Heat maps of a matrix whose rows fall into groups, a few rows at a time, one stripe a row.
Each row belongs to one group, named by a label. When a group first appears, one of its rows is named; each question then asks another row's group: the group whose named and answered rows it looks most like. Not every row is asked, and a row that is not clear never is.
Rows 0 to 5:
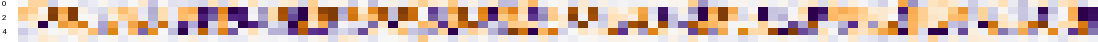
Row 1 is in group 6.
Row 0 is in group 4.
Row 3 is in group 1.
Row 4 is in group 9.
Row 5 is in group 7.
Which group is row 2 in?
6
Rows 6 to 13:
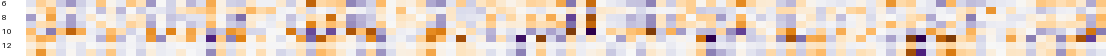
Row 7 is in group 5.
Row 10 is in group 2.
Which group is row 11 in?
4
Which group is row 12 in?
4
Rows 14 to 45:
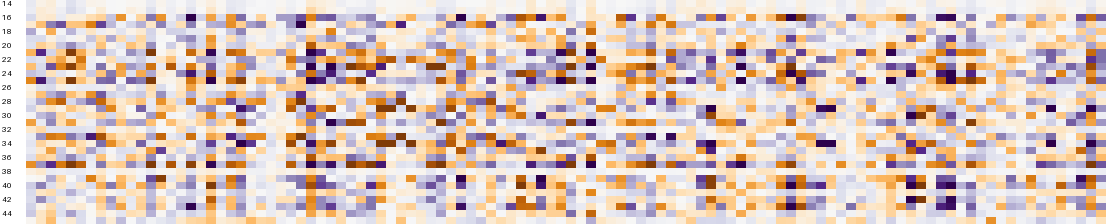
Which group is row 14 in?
7
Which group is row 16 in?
9
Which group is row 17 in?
1
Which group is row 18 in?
7
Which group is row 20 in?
7
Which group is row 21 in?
2
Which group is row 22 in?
6
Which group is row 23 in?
2
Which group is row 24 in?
9
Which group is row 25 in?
2
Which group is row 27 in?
1
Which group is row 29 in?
6
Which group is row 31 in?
2
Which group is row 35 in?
4
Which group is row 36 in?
7
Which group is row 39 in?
9
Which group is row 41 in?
7
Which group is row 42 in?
9
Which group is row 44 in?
7
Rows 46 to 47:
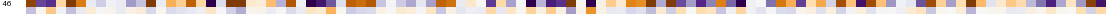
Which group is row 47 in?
7
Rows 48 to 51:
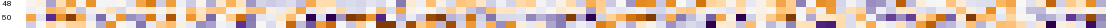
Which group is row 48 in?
1
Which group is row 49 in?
5
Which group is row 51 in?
6
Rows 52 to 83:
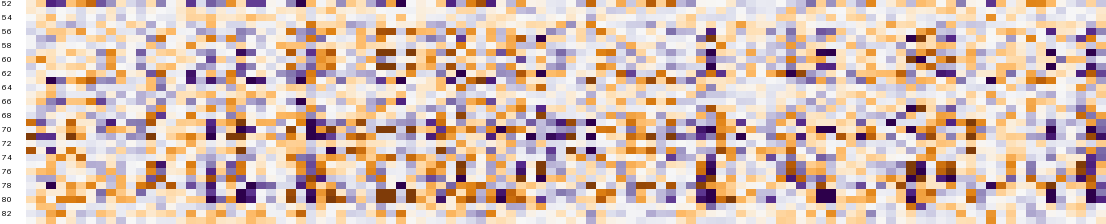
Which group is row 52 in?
1
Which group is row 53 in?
4
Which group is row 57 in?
9
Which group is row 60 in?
4
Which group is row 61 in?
6
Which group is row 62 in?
9
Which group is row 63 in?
1
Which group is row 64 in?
4
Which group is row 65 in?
5
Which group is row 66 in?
1
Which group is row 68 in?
4
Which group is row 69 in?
2
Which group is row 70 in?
6
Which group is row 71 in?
2
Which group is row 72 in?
4
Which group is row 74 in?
6
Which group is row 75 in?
4
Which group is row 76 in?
4
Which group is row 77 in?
9
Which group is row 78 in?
1
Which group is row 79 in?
6
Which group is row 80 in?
6
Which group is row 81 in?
4
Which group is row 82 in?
5
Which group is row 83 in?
5
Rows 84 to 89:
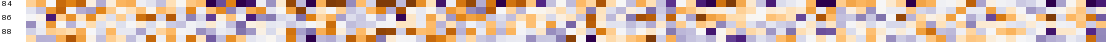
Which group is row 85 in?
5
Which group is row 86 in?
1
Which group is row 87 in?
7
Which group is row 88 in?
6
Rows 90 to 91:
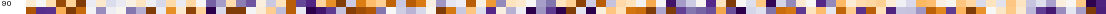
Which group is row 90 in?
6
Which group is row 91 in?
2
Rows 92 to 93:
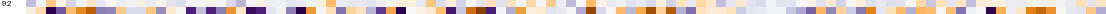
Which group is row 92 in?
7
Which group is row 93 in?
1
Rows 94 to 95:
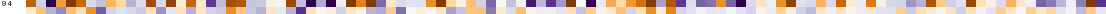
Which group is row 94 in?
2
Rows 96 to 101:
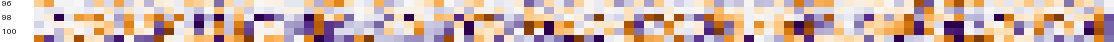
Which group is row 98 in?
1
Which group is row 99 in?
9
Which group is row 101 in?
2
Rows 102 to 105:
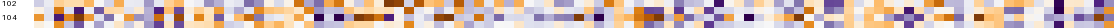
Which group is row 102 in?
6
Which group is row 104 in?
2
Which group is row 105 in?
5
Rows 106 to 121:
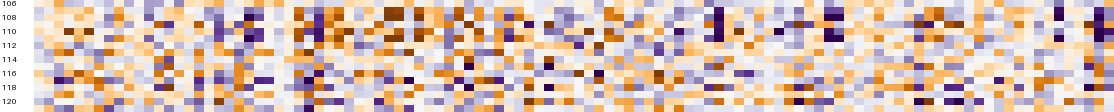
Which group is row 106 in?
5
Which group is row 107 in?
6
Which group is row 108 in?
6
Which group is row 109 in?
4
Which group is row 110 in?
6
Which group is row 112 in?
7
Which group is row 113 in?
5
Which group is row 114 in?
4
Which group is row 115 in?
9
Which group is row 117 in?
1
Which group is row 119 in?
5
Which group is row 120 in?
9
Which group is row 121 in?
1
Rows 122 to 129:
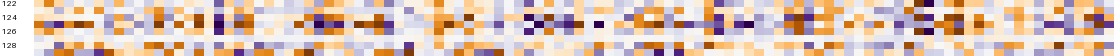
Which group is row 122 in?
4
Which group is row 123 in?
1
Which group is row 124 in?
4
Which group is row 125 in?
2
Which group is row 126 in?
4
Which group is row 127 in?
7
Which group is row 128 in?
1
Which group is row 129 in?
5
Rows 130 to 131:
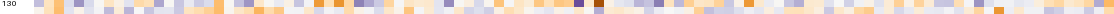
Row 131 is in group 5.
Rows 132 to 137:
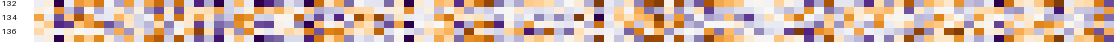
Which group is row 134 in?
2
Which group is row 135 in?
1
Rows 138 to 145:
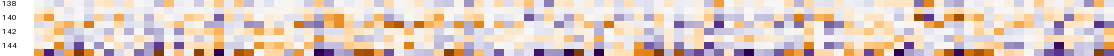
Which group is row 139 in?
4
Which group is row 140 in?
4
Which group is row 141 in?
6
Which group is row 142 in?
5
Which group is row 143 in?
7
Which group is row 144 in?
5
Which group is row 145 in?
2
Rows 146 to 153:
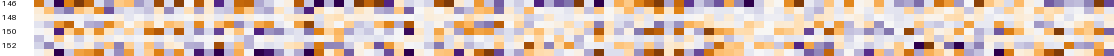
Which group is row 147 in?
1
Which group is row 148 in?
4
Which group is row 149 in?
5
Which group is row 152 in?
9
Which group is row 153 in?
1
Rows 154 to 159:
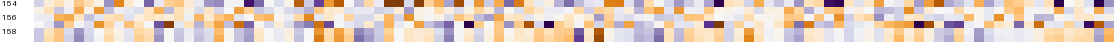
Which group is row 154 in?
6
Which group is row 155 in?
1
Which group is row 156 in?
5
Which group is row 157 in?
9
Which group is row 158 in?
7
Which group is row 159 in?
7
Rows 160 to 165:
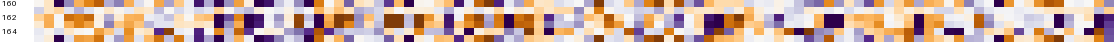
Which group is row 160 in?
1
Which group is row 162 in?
6
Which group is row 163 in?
6
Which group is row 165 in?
1
